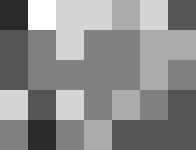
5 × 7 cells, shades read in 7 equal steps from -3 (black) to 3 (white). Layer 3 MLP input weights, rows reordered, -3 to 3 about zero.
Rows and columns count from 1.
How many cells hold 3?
1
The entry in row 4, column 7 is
-1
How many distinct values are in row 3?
3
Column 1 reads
-2 -1 -1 2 0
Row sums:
7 3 0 3 -4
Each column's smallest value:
-2 -2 0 0 -1 -1 -1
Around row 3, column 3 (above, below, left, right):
2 2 0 0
